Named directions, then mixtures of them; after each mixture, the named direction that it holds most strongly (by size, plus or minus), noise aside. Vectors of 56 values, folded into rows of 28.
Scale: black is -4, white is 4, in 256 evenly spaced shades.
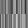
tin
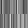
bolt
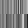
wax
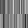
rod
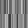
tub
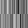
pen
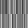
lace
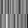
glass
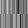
pen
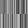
pen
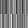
lace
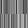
bolt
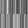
pen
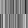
rod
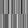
tub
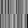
glass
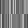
lace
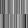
rod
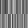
lace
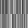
lace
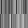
bolt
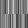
tub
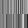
wax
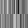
pen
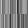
bolt
